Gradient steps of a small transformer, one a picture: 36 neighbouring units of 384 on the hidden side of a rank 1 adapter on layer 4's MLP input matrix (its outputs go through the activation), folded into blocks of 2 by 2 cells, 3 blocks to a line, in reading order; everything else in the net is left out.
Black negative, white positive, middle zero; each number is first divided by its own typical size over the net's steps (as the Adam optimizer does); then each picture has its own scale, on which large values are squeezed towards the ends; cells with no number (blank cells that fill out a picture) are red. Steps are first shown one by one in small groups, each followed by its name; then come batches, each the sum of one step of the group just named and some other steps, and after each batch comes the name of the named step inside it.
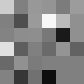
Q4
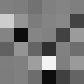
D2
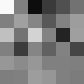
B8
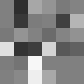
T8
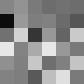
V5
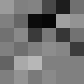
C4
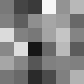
Q4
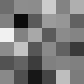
Q4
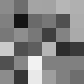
T8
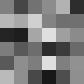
D2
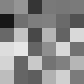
V5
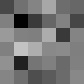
C4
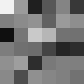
B8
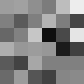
Q4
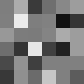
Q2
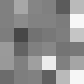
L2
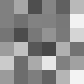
L2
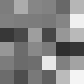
L2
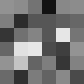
Q2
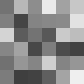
L2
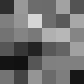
Q2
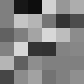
Q2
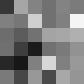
L2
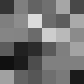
Q2
